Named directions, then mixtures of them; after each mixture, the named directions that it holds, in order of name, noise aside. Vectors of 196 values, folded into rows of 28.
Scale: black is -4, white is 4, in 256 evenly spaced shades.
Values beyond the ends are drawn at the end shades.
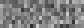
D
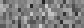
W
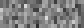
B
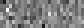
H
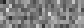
D, H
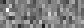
H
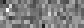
B, H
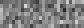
B, D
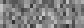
D, W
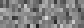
B, D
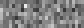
B, D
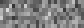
B, H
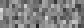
B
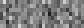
H, W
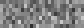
D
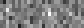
H, W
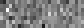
H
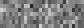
B, W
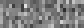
B, D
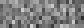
D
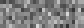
D, H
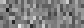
D, H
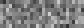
D, H
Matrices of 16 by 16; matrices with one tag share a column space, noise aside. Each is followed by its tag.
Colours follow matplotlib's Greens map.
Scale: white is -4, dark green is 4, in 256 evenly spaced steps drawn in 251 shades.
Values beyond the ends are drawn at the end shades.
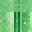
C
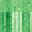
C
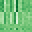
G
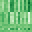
G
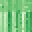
C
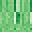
G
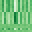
G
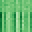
C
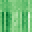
C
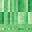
G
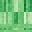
G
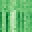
C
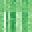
C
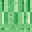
G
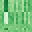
G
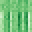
C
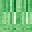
G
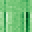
C
